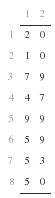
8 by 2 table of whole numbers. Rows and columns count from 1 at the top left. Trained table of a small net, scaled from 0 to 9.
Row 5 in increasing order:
9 9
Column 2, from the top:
0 0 9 7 9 9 3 0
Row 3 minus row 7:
2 6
